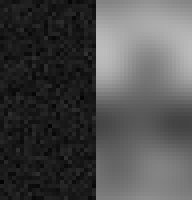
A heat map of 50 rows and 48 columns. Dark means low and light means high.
The table splits into one row of 2 panels. Panel 1,1: very low, fine-grained, faint in contrast. Panel 1,2: middling, smooth, strong in contrast.
